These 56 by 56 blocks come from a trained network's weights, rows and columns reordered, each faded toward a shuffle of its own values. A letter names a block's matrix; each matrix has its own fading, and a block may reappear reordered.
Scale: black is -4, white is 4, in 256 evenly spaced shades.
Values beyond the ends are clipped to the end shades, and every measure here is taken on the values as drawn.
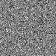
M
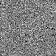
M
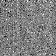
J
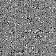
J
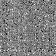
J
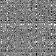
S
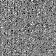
J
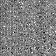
J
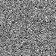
M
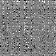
S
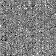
J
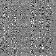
S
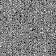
J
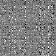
S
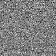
M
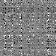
S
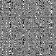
S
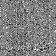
J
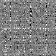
S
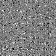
J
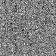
M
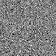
M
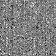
J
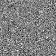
M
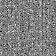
J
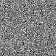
M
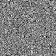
M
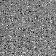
J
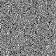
M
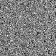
M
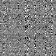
S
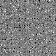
J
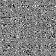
J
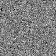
M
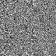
M
